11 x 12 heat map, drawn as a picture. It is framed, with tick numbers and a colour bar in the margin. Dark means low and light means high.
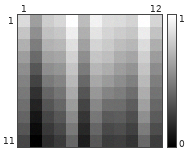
Streaks run downward. Values rise toward the top. The ninth with the lowest average is the bottom left.
